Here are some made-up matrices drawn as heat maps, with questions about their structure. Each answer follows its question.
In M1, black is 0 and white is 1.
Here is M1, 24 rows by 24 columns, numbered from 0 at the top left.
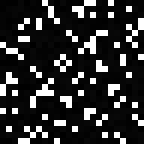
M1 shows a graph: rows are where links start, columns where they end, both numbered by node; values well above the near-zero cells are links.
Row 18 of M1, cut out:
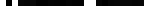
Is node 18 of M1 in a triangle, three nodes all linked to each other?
yes
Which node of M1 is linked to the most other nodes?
node 15
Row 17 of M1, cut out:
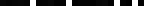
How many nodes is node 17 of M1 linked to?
4
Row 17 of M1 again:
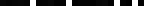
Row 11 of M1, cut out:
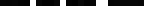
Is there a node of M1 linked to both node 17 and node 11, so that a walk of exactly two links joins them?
yes
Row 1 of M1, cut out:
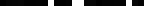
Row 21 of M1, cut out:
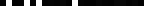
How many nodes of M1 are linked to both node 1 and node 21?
1
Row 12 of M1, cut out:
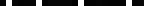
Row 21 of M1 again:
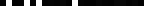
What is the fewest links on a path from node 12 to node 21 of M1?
1
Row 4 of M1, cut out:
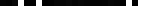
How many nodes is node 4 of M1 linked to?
4
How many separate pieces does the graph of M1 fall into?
1
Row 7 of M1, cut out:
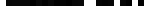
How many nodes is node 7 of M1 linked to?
5
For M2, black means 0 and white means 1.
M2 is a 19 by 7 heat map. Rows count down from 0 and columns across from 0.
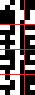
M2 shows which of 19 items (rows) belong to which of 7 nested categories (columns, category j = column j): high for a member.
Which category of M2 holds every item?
3
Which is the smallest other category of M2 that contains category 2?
0
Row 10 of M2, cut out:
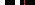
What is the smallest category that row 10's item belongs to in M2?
0
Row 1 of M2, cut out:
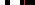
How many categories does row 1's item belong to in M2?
3
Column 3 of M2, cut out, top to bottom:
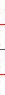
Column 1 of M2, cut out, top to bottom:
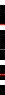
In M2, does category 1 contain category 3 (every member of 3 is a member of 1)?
no
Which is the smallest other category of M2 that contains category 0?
3
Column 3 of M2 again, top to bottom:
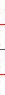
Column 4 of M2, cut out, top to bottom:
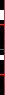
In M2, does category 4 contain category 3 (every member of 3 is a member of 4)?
no
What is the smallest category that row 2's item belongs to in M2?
4
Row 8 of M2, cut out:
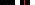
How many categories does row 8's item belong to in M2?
2
